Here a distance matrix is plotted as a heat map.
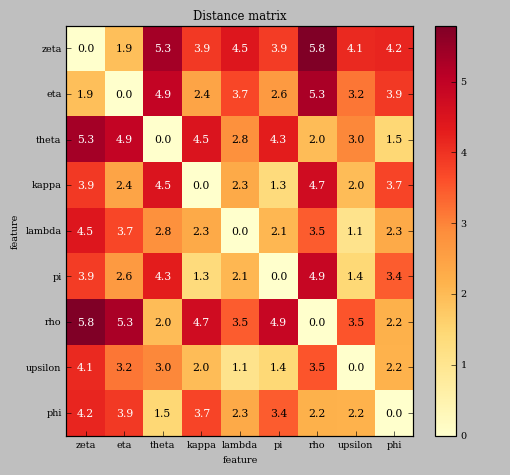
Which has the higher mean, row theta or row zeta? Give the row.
zeta
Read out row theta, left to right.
5.3 4.9 0.0 4.5 2.8 4.3 2.0 3.0 1.5
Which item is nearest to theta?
phi
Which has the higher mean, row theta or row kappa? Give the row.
theta
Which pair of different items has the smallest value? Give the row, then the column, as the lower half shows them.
upsilon, lambda
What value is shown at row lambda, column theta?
2.8
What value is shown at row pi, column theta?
4.3
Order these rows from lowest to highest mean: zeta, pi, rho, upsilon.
upsilon, pi, rho, zeta
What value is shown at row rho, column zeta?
5.8
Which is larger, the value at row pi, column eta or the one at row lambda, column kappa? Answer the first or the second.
the first
